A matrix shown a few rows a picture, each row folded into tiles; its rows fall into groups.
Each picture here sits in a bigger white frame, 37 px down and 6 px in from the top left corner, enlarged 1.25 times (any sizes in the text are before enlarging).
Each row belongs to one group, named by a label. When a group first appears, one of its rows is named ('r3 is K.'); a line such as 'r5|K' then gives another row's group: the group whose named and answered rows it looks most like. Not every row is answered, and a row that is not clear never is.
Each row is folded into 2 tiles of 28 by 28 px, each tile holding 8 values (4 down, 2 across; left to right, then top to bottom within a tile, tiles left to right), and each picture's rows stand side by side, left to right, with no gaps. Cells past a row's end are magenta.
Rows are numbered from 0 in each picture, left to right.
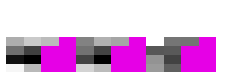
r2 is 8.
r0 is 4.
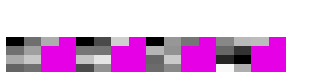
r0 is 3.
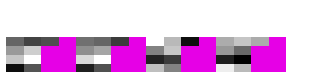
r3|4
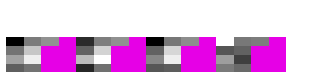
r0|3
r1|3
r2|3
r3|8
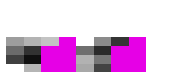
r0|4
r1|8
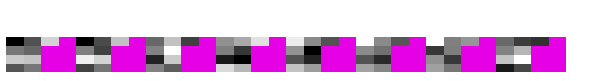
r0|3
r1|3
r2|3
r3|4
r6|8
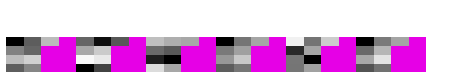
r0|3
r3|3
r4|8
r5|3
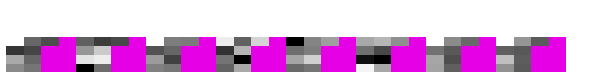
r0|8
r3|8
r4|3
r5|4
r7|8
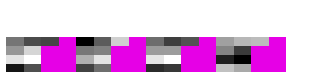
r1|3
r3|4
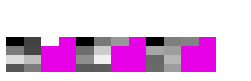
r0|3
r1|3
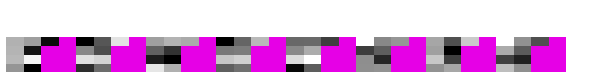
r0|8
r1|3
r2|4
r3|3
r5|8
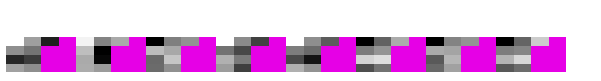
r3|8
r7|3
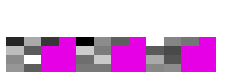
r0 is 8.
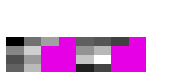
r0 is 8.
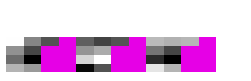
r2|4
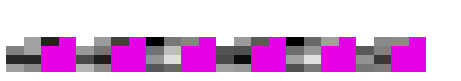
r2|3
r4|3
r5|8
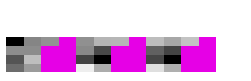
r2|4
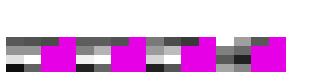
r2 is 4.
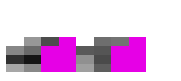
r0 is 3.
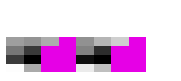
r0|4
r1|4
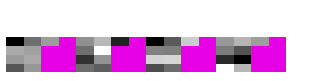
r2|3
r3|4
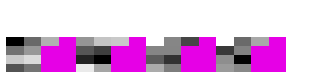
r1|4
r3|8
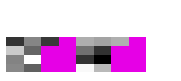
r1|4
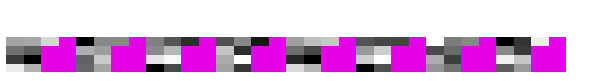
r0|4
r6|8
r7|3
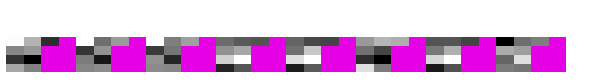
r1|8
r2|8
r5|4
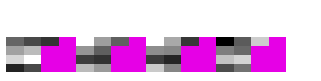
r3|3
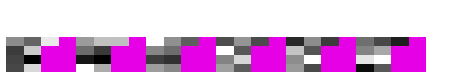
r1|4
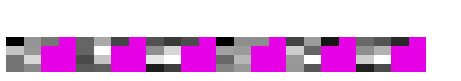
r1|3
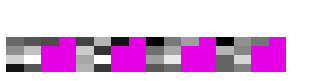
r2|3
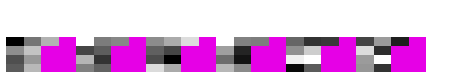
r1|8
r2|4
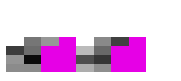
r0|8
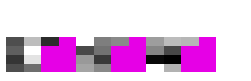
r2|4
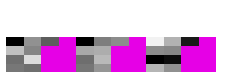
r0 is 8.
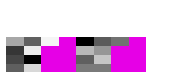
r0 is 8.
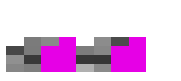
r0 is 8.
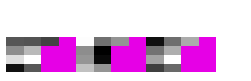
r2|3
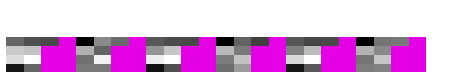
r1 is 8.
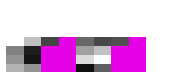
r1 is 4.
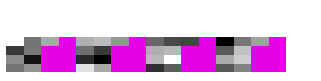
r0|8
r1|4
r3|3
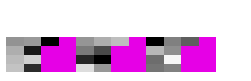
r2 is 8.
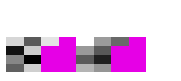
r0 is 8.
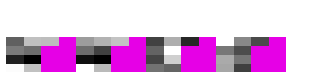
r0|4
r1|4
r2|3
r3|8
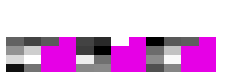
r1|3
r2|3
